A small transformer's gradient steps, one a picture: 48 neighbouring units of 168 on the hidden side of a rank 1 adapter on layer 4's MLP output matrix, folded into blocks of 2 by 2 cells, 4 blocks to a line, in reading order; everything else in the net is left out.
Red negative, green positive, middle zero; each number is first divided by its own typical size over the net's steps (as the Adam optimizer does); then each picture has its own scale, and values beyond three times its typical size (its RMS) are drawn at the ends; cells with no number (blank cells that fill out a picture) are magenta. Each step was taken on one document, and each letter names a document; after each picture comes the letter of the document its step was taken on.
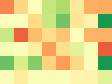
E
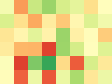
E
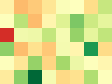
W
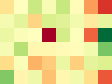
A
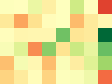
A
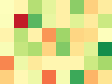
E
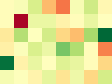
A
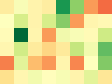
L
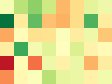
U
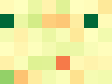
U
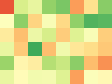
E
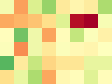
U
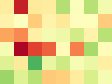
W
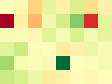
U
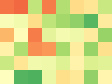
W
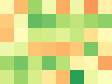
E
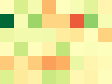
U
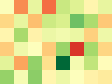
W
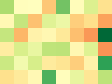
A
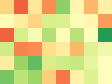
W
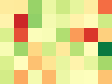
A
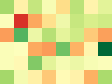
A
